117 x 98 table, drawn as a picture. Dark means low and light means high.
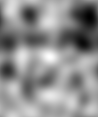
Odd rows or columns: none. Ninth with the lowest average: top right. Lone odd cells: none. Grain: smooth.
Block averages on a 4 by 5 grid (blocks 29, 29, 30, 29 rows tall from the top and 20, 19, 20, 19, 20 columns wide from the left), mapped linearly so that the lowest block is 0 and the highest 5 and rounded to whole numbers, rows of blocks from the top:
42530 | 23421 | 33444 | 44554
